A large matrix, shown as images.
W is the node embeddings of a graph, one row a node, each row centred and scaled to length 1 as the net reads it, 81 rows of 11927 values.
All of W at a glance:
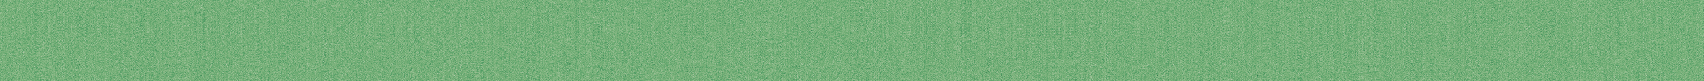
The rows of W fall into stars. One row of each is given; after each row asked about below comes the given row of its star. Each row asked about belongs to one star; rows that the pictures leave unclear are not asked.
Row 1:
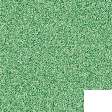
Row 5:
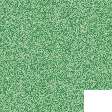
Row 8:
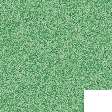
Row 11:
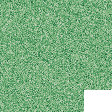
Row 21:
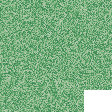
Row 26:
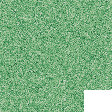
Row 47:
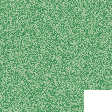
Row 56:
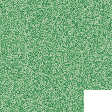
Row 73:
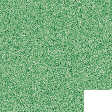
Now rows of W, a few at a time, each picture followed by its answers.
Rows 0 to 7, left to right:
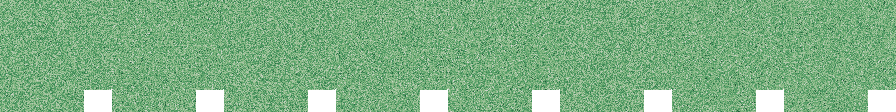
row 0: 21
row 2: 47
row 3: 21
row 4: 1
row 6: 56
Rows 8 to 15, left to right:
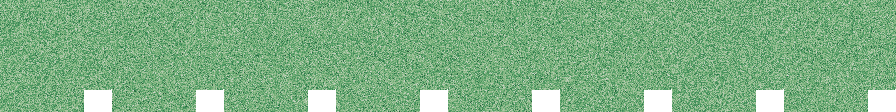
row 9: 47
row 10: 21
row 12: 1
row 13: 21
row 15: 21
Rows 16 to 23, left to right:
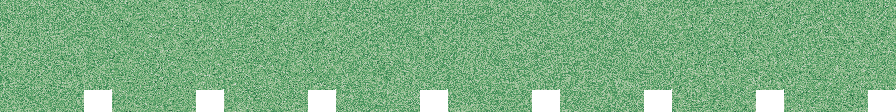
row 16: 73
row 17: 8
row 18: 47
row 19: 26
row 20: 73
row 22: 11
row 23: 47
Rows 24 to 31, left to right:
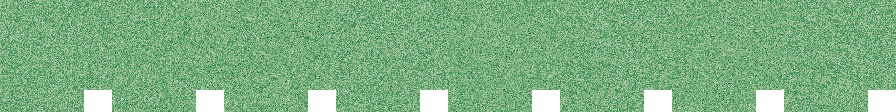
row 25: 21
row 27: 8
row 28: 1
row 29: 26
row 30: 8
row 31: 26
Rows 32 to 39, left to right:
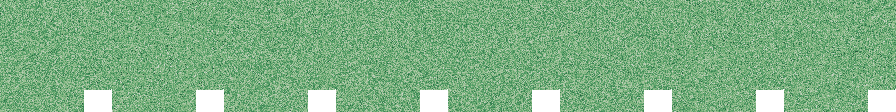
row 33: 5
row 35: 56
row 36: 8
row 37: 21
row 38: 1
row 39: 11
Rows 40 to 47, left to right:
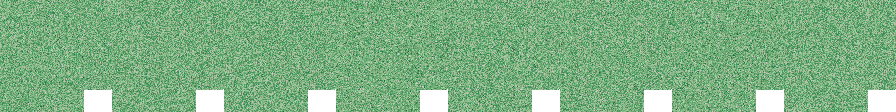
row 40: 1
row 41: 56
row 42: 21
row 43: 11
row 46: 21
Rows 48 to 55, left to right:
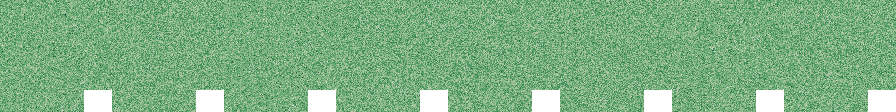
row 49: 5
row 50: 56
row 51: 26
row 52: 26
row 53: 11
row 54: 1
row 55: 11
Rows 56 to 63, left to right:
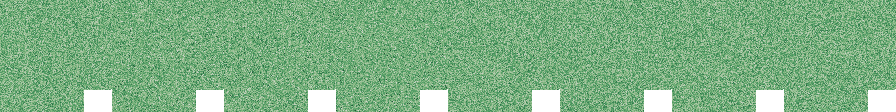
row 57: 26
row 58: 11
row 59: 5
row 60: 11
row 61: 1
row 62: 47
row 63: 5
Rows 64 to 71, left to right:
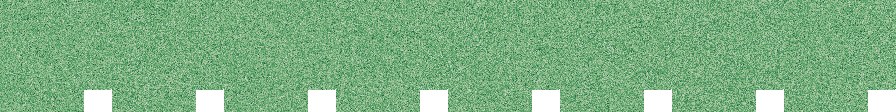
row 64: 73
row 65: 21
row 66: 1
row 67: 26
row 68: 47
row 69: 11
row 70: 11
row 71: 26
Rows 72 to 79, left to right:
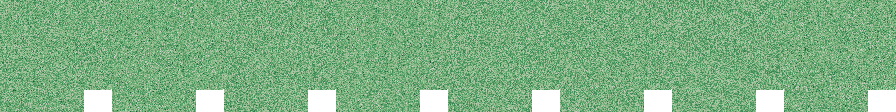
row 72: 56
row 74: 1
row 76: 1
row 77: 47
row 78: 11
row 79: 26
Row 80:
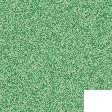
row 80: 47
